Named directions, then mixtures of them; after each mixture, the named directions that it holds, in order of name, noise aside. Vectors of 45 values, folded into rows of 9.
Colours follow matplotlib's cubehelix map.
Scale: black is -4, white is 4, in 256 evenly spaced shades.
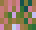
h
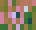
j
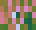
h, j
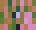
h, j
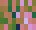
h, j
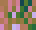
h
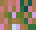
h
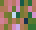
h, j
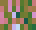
h, j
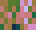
h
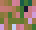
h, j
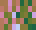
h, j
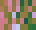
h, j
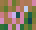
j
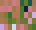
h, j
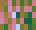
h, j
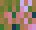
h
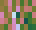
h, j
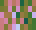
h, j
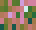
h, j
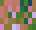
h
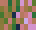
h, j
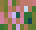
j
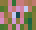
j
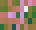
h, j
